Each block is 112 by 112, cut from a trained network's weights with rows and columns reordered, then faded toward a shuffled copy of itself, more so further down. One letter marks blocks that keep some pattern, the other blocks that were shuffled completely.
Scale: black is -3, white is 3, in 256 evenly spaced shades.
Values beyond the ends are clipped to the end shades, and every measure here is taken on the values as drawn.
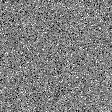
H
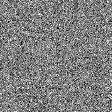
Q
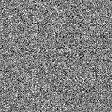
Q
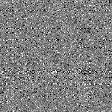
Q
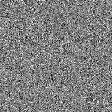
Q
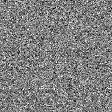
Q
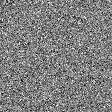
H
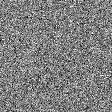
H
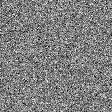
H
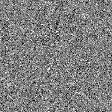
Q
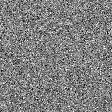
H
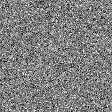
H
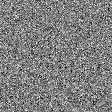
H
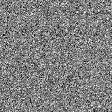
Q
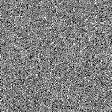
Q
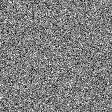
H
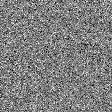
H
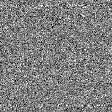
Q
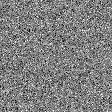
H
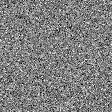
H
